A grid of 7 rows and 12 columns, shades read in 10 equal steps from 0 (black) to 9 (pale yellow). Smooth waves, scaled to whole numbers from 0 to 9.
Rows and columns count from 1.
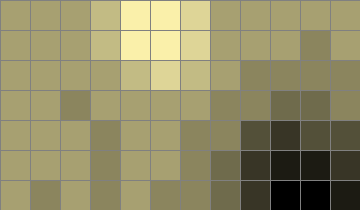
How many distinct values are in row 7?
6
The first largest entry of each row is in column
5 5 6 1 1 1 1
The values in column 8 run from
4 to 6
